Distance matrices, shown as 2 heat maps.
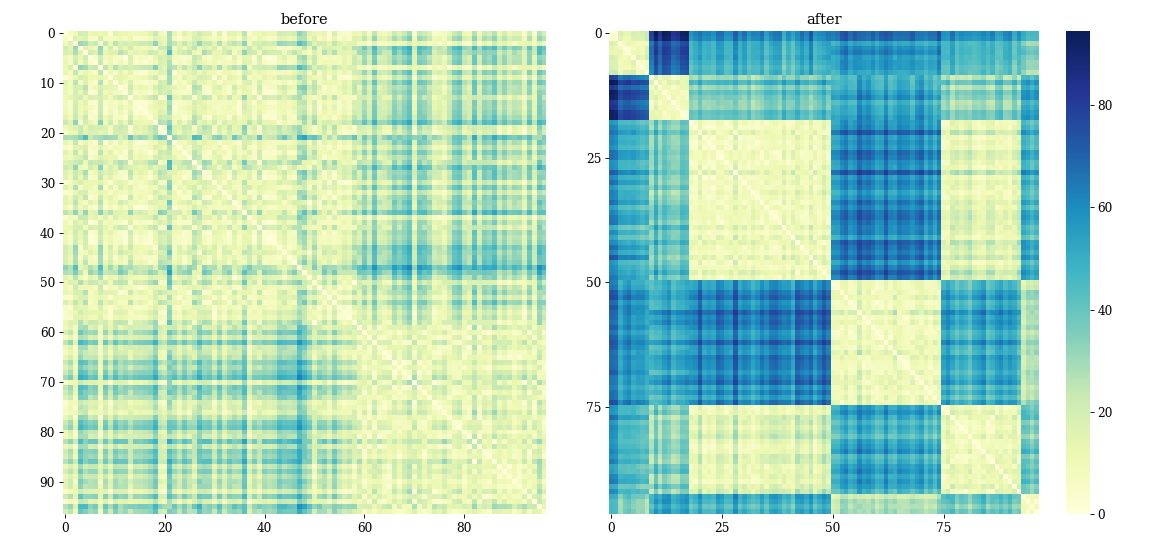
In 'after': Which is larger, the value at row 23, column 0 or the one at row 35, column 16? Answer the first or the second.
the first
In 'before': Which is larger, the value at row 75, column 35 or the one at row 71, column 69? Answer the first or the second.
the first
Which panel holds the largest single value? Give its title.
after
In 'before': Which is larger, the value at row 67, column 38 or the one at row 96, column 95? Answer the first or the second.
the first
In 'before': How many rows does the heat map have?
97
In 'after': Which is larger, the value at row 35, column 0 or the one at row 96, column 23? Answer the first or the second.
the first
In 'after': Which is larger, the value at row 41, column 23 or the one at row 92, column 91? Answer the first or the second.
the second
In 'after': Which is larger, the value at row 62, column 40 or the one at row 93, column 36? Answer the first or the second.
the first
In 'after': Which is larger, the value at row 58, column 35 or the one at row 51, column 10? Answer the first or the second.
the first
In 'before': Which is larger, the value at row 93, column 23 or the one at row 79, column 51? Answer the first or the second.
the second
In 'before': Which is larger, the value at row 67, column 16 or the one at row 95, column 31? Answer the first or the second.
the second
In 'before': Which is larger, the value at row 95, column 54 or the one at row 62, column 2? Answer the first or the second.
the first
